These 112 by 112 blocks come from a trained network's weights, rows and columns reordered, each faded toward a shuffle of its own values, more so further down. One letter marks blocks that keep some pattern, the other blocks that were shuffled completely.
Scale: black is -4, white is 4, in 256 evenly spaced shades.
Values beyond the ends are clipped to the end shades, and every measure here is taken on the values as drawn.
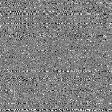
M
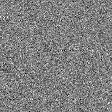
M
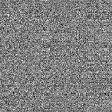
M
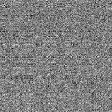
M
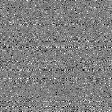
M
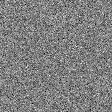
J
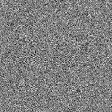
M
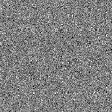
M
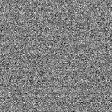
M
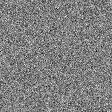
J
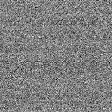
M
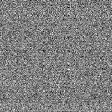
M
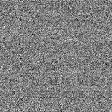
M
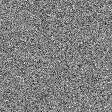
J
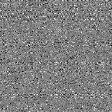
M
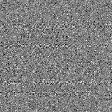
M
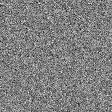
J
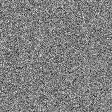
J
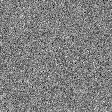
J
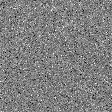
J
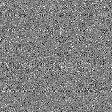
M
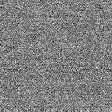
M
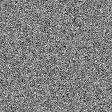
J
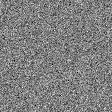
J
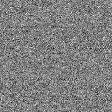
M
